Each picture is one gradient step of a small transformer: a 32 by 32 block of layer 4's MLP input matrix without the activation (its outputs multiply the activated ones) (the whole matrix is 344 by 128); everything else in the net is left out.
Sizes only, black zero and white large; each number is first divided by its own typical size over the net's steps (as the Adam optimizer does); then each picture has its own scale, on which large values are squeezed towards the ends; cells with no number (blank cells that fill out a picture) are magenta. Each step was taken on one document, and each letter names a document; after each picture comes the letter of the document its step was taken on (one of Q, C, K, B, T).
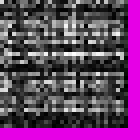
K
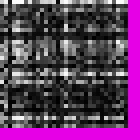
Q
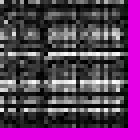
K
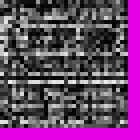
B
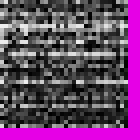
B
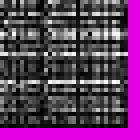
K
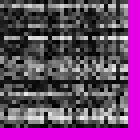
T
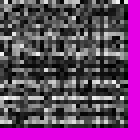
K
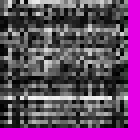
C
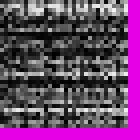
T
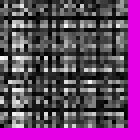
Q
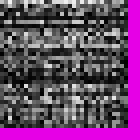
C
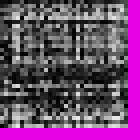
T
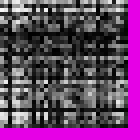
T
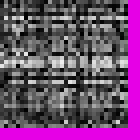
B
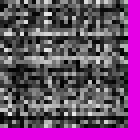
C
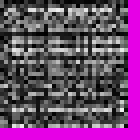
T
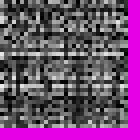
B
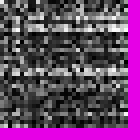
Q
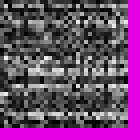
T
